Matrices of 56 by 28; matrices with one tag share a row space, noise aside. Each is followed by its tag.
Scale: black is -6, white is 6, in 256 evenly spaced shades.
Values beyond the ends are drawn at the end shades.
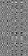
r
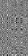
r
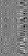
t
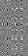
r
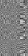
t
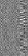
t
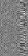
t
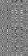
r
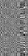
t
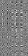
r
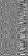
t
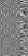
t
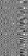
t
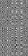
r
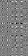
r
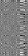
t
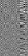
t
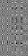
r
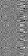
t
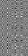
r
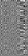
t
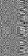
t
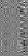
t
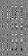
r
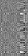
t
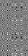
r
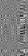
t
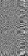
t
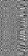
t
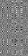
r
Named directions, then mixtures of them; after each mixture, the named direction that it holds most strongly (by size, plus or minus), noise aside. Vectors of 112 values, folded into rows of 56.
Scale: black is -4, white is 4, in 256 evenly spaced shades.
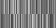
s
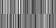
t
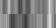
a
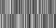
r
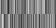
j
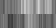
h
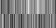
j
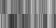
a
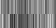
j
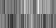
h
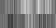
h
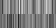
t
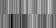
h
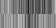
h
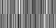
t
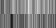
h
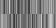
s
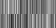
s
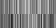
s
